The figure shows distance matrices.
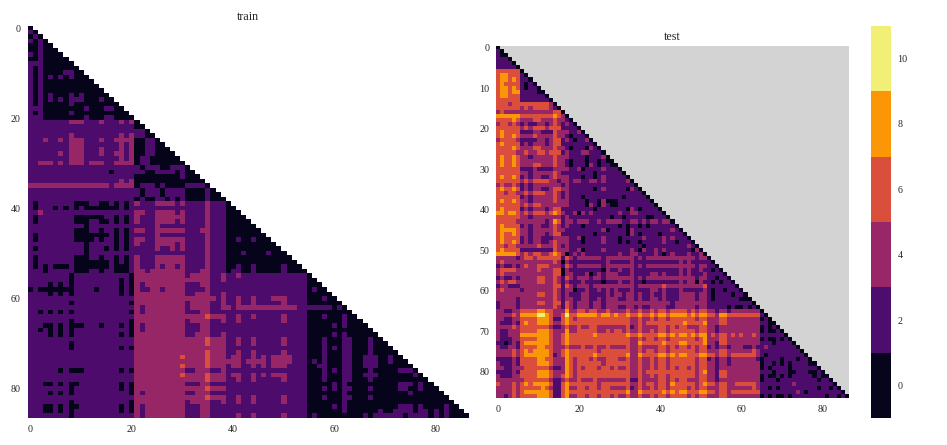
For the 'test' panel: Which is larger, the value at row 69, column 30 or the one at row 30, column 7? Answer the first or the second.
the first
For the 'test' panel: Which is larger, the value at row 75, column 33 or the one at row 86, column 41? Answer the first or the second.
the second
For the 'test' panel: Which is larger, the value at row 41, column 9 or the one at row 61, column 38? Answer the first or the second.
the first
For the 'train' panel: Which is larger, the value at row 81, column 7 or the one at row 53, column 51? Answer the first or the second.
the first
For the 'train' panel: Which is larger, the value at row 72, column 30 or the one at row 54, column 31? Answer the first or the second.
the first
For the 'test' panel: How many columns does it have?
87
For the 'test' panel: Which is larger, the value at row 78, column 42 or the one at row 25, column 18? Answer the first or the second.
the first
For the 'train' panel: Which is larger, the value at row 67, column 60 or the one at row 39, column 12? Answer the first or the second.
the second
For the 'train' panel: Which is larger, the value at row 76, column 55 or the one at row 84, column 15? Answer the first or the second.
the second
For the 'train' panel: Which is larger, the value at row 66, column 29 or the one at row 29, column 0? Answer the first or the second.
the first
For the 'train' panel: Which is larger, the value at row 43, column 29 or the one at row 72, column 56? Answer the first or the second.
the first
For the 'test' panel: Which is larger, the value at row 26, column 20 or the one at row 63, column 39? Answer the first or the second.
the second
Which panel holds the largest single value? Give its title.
test
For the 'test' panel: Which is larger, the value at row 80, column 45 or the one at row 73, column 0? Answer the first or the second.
the first
